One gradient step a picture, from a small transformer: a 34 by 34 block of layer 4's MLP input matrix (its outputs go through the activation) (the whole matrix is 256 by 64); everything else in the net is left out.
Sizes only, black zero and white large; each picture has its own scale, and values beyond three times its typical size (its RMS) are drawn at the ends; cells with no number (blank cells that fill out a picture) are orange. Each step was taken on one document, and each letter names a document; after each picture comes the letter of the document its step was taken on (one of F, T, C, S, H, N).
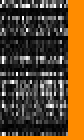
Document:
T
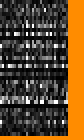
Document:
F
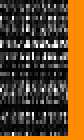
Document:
F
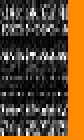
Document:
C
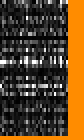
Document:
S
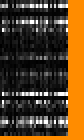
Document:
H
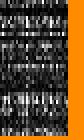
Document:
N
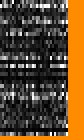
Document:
C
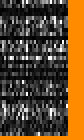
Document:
S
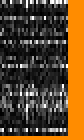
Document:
S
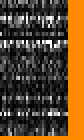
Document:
N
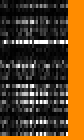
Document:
H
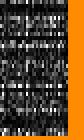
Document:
N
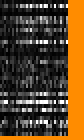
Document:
H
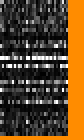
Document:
F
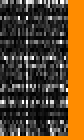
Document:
S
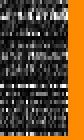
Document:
C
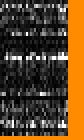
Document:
C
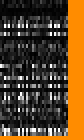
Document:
N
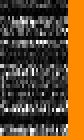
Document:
H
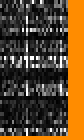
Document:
S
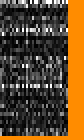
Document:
S
